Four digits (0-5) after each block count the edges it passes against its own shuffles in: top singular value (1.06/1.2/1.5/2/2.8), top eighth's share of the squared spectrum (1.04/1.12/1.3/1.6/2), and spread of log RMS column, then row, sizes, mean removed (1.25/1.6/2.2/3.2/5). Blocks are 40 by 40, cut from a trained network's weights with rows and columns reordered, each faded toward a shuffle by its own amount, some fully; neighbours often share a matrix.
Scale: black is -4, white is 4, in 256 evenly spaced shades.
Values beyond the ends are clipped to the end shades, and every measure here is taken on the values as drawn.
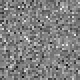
1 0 0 0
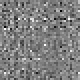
3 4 2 3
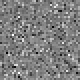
0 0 0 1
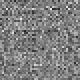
3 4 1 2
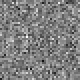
3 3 1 1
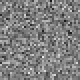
0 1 0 0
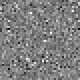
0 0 0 0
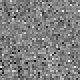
0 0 0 0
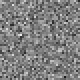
0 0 0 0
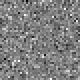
0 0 0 0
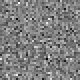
2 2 1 0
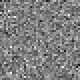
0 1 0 0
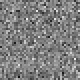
3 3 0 1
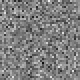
2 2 0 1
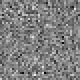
1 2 0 1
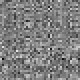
3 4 2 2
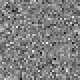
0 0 0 0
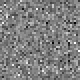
2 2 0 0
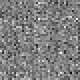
2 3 0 1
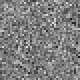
1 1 0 0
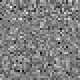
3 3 1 2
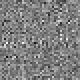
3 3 1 2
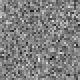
1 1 0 0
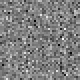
1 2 0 0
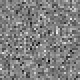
0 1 0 0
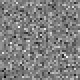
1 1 0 0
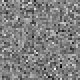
1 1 0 0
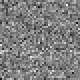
1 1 0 1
